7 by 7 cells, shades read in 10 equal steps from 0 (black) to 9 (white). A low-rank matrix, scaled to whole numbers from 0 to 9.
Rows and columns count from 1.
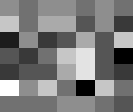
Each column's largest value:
9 5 7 7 8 7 7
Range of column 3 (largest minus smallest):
5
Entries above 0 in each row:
7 7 7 6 7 6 7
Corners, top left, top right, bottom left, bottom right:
5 4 4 3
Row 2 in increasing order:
2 3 4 5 6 6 7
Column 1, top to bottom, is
5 7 1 3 2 9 4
